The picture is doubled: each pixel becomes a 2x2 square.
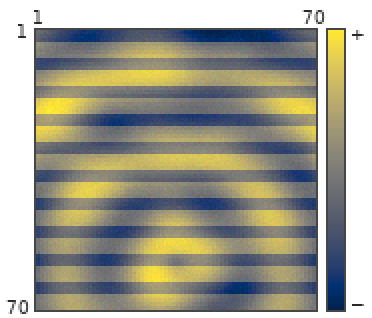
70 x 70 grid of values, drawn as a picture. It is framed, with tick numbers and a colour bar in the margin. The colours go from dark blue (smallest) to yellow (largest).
Average level on the scale: 50%. Stripes: horizontal, repeating 10 times. Rings: centred on the bottom middle. Lone odd cells: none.
